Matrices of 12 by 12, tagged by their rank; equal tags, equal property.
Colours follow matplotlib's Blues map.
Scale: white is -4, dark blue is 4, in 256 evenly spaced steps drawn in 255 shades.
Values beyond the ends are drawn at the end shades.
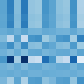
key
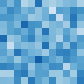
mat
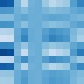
key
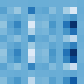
key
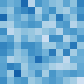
mat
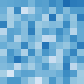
mat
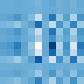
key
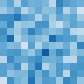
mat
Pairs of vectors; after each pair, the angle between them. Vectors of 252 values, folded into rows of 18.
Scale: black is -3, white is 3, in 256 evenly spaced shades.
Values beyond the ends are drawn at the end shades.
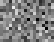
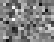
partly aligned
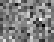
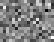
partly opposed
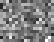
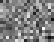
partly opposed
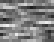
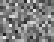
orthogonal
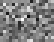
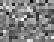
nearly parallel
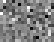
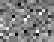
orthogonal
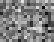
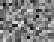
orthogonal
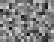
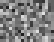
nearly opposite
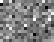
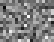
partly aligned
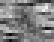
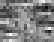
nearly opposite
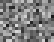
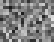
orthogonal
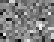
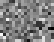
nearly opposite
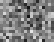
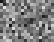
orthogonal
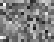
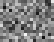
partly opposed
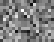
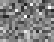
partly opposed
